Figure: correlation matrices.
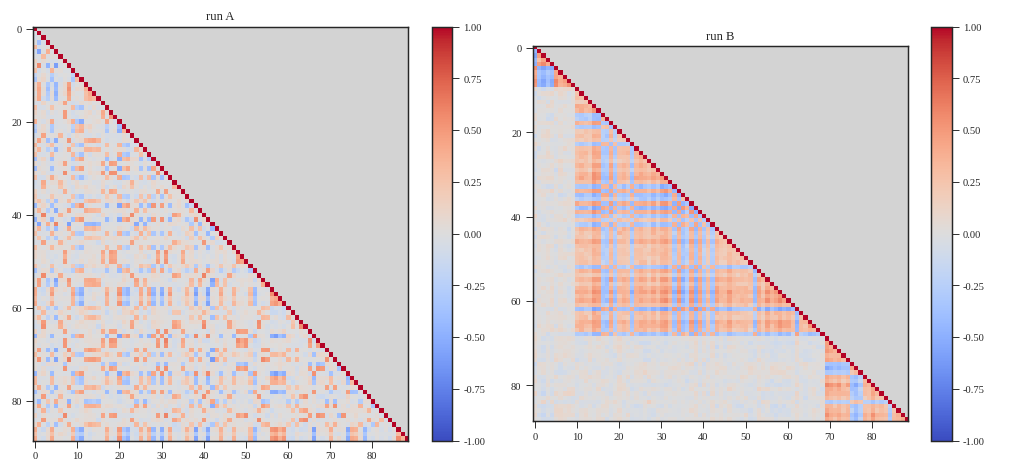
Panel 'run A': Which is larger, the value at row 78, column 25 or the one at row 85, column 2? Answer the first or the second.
the second
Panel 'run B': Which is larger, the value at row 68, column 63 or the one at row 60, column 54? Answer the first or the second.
the second
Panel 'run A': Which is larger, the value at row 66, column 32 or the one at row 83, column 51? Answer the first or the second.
the second
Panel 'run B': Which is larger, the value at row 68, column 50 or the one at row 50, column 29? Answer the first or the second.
the second
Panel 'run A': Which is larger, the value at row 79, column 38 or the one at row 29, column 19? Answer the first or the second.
the second
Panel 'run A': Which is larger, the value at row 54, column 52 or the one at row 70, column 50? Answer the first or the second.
the second
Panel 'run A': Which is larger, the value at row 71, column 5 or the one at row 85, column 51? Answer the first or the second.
the second
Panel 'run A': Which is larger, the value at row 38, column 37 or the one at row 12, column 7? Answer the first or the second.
the second
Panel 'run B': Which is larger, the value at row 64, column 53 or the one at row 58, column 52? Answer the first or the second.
the first
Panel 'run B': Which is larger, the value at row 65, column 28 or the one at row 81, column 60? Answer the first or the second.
the first
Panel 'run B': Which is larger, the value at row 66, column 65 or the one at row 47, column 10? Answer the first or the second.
the first
